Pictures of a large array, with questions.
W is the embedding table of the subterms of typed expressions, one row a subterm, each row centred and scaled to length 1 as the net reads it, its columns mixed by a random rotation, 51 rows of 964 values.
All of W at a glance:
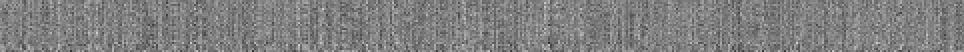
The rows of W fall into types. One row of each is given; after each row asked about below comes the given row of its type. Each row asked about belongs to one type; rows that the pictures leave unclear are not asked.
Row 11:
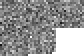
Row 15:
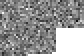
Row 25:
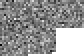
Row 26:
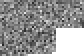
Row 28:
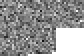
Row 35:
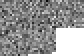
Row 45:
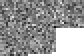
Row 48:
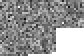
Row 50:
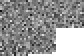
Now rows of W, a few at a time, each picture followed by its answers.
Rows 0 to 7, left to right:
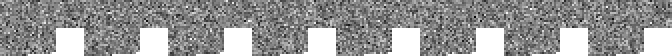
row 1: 48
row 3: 45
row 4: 25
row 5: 28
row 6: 15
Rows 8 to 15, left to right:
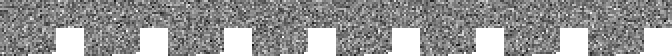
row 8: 50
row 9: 48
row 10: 28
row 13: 50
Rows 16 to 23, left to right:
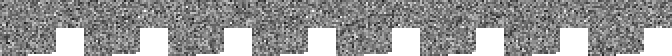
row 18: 48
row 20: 35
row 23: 50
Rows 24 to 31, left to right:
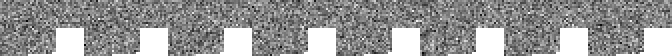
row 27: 35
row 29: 15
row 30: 26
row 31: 25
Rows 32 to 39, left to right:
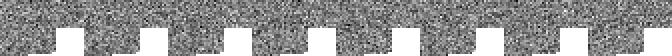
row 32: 48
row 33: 48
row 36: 25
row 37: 11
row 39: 35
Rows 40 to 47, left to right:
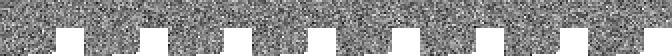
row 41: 11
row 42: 11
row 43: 11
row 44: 45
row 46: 11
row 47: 26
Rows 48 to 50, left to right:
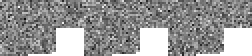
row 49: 28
